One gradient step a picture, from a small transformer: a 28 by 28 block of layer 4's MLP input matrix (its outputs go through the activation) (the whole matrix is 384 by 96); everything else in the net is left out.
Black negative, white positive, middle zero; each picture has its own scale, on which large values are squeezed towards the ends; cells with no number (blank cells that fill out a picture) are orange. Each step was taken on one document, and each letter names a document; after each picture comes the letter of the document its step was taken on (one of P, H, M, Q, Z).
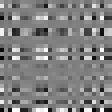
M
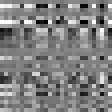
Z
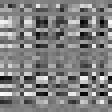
Z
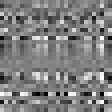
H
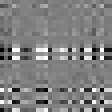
M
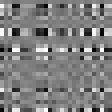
M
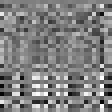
H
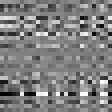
Z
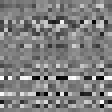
H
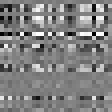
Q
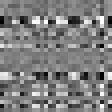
H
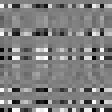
M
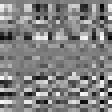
Z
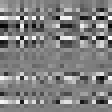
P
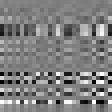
P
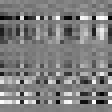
P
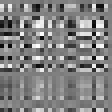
Q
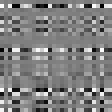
M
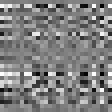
Z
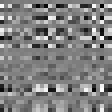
H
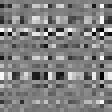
H
